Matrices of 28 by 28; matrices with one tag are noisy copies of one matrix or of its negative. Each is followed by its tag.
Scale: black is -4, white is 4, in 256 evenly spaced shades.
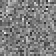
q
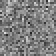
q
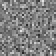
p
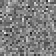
q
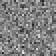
p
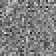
q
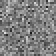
q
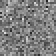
q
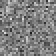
q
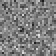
p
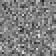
p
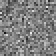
q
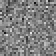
q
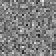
p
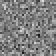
p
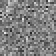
q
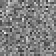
q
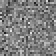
q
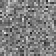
q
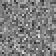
p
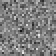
p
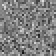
p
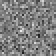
p
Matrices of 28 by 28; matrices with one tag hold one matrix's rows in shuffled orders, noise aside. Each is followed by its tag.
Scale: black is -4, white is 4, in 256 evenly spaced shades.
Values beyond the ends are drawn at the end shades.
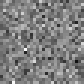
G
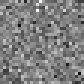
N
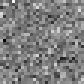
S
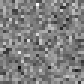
N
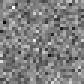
S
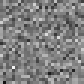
S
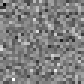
S
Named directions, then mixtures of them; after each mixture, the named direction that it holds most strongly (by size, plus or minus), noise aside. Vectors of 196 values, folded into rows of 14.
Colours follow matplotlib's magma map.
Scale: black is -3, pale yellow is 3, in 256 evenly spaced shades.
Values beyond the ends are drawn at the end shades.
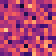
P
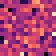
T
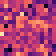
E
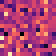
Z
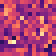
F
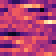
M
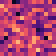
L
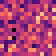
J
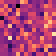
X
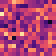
J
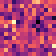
E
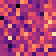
X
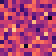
P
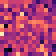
E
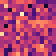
E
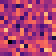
P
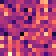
Z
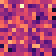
J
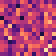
X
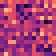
F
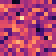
L
